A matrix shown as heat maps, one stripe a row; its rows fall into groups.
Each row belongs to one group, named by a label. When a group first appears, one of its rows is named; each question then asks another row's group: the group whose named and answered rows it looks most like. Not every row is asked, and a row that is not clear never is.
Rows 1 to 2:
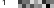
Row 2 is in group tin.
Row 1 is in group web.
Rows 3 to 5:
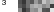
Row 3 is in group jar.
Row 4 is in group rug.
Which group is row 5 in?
web
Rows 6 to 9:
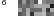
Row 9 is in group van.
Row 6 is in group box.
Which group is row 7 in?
rug
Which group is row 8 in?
tin
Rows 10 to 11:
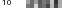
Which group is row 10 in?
tin
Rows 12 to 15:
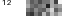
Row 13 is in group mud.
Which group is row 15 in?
jar
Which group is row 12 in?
tin
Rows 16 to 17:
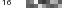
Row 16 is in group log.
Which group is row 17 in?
web
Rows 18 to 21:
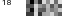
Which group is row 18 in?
jar
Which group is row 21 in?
van
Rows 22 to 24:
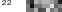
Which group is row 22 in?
rug
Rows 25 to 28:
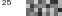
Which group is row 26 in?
mud
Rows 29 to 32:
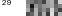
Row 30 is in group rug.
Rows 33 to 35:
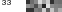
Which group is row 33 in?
web
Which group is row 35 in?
jar
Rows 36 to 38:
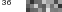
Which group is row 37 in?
log
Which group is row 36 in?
jar
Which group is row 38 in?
box
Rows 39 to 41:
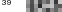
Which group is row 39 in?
tin
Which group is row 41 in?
mud
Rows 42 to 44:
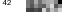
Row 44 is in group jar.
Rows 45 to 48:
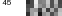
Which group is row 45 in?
log
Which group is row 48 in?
van
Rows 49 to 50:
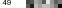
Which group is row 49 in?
box
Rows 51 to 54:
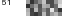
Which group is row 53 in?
rug
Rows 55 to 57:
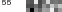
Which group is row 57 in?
jar
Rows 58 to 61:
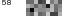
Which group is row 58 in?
log
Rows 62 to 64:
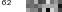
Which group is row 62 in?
log
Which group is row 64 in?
mud
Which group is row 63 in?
rug
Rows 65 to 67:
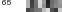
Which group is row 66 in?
mud
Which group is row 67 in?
web
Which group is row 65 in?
mud
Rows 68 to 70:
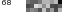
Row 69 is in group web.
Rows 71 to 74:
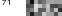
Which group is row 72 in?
web
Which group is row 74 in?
jar
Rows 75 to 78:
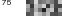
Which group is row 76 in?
mud
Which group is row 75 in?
van
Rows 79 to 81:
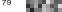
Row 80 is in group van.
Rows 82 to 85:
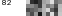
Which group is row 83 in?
tin
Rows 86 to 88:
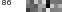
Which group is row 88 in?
box
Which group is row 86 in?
mud
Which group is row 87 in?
mud
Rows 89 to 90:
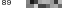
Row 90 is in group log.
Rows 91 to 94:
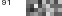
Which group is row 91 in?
tin
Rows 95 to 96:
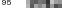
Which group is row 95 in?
mud
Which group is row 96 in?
mud
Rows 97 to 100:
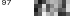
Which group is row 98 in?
van
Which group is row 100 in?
web
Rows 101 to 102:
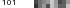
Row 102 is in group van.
